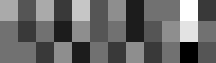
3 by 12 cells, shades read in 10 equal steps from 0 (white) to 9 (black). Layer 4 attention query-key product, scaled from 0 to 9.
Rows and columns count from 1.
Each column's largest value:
5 7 7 8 8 6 7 8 7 5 9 7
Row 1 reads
3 6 3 7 2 6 4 8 5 5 0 7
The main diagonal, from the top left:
3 7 7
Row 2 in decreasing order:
8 8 7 6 6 5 5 5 5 4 4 1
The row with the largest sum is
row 3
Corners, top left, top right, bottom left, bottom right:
3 7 5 6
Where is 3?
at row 1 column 1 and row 1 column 3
